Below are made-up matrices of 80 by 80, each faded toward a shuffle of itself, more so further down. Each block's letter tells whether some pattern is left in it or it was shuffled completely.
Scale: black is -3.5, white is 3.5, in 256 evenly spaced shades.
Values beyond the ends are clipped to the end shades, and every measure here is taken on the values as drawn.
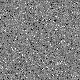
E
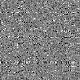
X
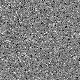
E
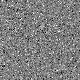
E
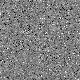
E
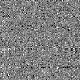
X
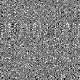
X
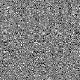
X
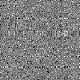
X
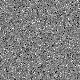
E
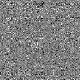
X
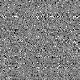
X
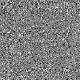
X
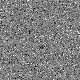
E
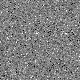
E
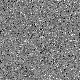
E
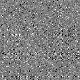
X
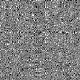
X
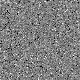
E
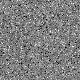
E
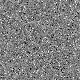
E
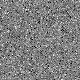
E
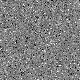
E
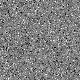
E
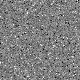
E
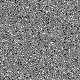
E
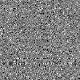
X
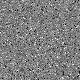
E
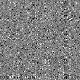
X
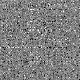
X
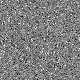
E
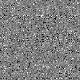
X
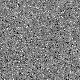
E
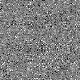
X
